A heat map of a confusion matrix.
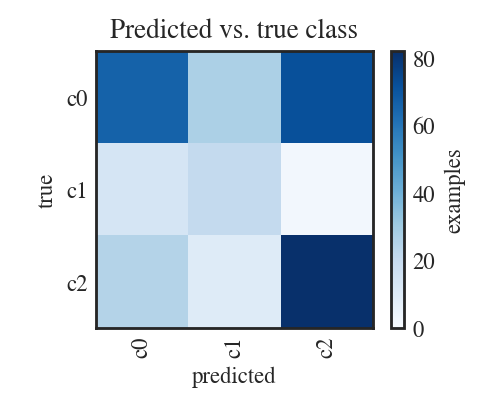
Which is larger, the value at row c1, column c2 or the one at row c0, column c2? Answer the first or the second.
the second
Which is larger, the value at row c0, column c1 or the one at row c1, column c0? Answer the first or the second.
the first
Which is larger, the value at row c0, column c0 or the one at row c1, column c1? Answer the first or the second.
the first
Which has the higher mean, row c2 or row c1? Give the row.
c2
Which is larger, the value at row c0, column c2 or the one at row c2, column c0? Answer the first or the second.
the first
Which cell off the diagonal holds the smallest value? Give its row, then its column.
c1, c2
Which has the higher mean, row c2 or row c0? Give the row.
c0
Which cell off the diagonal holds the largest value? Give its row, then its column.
c0, c2
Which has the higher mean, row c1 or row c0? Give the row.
c0
